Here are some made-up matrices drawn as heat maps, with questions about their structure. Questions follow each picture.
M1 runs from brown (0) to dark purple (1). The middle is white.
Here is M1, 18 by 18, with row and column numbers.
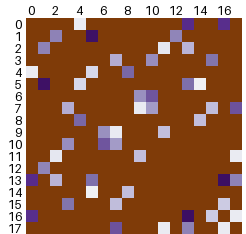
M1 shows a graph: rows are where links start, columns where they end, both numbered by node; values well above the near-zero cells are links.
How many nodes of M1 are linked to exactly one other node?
1
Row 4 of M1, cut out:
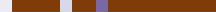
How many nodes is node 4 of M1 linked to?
3
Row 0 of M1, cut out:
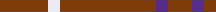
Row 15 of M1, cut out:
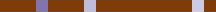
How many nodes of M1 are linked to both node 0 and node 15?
1
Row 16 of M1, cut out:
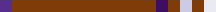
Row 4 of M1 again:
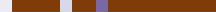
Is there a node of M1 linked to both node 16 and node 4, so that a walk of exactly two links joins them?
yes
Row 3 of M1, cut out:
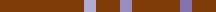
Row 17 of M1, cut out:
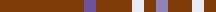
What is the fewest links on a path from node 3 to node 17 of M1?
2
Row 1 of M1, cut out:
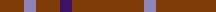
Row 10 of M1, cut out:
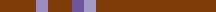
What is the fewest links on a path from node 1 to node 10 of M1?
5
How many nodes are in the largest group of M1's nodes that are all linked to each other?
3
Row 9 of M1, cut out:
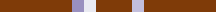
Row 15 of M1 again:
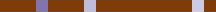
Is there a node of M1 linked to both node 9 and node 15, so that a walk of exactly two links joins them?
yes
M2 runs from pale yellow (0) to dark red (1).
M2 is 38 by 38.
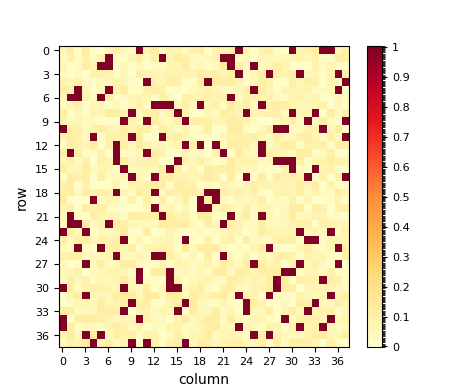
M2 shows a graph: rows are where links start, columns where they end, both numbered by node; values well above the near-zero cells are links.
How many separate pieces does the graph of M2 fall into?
2
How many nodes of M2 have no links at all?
1
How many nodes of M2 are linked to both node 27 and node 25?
1
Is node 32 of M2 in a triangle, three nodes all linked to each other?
yes
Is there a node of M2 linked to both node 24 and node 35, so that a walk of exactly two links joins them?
no
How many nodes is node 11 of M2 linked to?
4
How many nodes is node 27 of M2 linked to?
4
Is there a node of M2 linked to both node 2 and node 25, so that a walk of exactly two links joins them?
yes
